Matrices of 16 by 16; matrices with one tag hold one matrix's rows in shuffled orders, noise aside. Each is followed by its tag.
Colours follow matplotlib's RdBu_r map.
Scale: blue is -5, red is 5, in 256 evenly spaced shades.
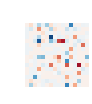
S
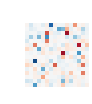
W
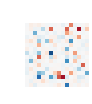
S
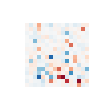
S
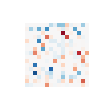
W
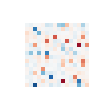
W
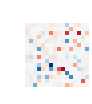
S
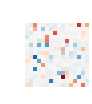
W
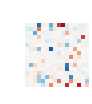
S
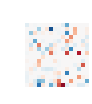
S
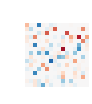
W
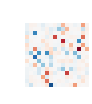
W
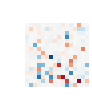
S
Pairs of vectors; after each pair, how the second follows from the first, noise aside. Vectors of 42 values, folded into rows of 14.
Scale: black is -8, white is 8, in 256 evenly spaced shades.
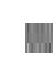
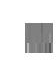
partly zeroed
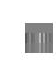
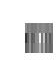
scaled up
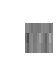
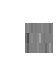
partly zeroed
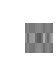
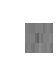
partly zeroed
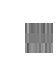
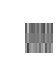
scaled up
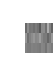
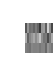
scaled up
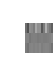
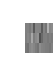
shuffled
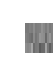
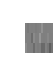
partly zeroed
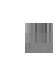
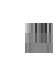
scaled up
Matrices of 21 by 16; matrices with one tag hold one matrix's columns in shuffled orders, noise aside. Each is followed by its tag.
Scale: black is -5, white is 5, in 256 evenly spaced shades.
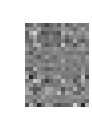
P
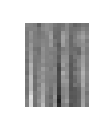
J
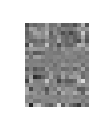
P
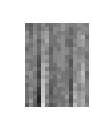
J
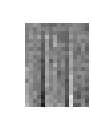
J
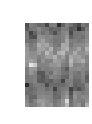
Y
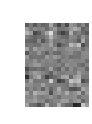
P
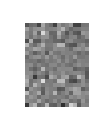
P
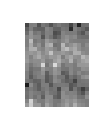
Y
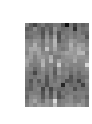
Y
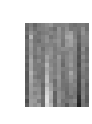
J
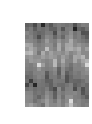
Y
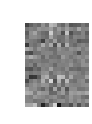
P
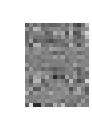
P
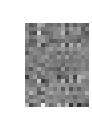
P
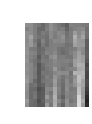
J
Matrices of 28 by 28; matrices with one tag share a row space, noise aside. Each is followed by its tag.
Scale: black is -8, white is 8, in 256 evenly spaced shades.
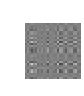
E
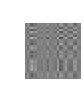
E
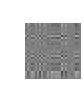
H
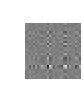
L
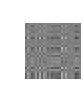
H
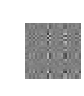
L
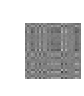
H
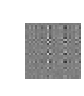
L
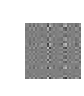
L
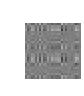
H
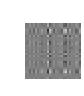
L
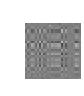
H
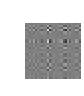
L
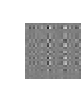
L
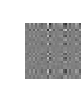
L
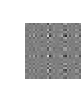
L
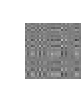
H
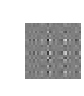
L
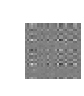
E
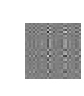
L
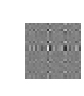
L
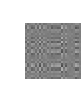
H
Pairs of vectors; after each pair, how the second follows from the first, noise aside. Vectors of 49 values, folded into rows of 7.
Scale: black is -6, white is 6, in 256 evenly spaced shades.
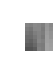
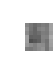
wrapped around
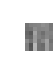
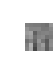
negated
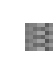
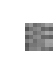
wrapped around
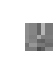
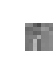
reversed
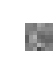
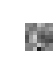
scaled up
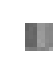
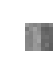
reversed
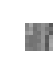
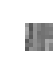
reversed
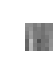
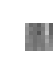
reversed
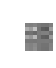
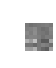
wrapped around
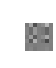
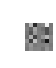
scaled up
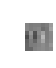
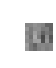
reversed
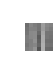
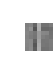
wrapped around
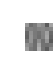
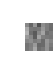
wrapped around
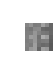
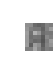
wrapped around
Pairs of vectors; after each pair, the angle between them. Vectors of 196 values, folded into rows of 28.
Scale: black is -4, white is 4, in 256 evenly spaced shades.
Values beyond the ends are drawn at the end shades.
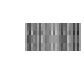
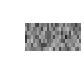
orthogonal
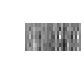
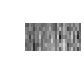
nearly opposite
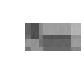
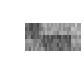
nearly parallel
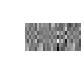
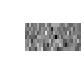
partly aligned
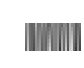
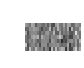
partly opposed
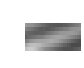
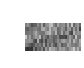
partly opposed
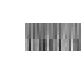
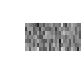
partly aligned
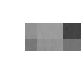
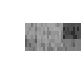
nearly parallel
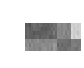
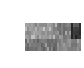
nearly opposite
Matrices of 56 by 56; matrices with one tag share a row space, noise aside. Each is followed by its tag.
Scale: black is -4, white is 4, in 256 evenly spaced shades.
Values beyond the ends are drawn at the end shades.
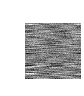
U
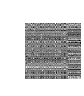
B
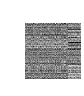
B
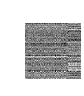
B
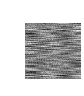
U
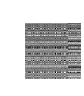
B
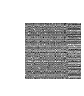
B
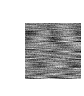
U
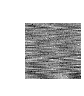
U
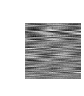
U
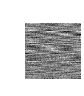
U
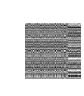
B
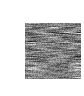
U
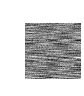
U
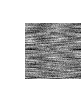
U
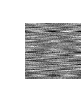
U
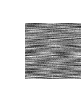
U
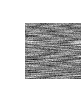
U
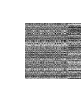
B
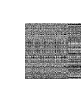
B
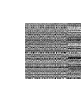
B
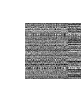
B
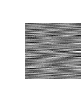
U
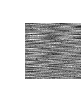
U
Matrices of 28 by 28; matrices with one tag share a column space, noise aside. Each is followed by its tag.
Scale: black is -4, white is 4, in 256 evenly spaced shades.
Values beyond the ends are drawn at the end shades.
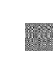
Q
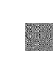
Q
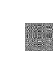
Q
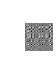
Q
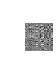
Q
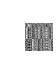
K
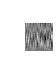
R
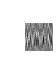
R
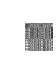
K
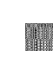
K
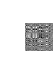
Q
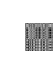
K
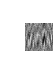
R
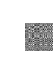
Q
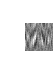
R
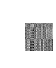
K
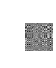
Q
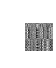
K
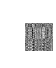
K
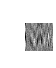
R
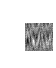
R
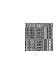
K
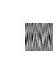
R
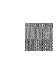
K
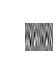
R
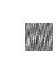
R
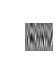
R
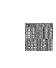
K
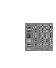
Q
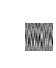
R
